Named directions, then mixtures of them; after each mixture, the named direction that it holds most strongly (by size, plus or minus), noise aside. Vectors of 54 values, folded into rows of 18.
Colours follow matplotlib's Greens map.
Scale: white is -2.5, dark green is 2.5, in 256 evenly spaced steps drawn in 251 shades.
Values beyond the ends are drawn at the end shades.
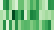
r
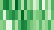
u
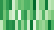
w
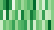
w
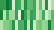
w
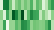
r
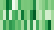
w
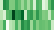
u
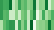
w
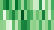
u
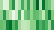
u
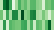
r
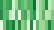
w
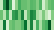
r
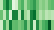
r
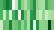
w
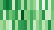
u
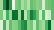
r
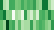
r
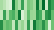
w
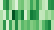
r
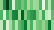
u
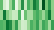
u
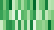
w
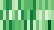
w
